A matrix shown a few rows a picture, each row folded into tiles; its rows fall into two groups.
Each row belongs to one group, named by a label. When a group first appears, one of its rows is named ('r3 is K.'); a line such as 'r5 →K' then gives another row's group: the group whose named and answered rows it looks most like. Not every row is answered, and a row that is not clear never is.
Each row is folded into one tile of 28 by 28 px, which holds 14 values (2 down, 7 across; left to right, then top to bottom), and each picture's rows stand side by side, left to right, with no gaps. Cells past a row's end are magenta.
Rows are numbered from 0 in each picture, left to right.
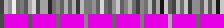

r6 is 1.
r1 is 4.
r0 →4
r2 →1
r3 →1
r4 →4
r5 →1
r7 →1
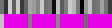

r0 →1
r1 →4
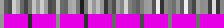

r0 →4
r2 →4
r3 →4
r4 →4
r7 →1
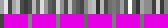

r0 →4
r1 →4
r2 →4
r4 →1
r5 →1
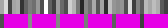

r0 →4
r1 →1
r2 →4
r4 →1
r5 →4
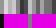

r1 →4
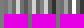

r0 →1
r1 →4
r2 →1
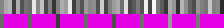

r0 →1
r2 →4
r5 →4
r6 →4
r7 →4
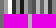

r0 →1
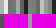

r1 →4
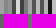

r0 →1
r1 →1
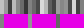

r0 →4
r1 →4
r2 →1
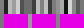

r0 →1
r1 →1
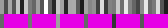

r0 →1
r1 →1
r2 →4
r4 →4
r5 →4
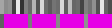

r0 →1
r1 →4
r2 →4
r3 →1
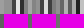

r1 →1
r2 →1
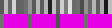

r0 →4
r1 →1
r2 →4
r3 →1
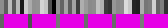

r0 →1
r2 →1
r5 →4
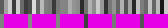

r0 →1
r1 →4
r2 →4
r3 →4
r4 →1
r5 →1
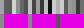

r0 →4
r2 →4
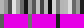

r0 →4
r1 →1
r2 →4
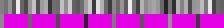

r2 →4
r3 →4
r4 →1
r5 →4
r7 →4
